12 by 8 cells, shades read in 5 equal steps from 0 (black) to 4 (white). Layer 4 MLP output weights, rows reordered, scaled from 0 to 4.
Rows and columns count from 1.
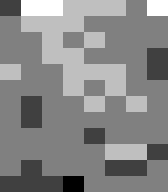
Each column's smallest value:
1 1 1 0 1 1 1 1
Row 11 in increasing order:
1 1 1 2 2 2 2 2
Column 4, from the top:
3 3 2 3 3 3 2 2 2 2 2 0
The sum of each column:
23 23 28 27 27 27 25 23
